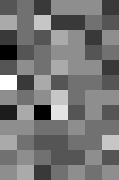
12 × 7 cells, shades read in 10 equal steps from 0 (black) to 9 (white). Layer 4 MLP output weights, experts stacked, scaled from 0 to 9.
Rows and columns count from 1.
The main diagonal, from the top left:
3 4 3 5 5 4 5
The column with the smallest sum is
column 3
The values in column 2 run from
2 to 6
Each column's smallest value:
0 2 0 2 2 2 2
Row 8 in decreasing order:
8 6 5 3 3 1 0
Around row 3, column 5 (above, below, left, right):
2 5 6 2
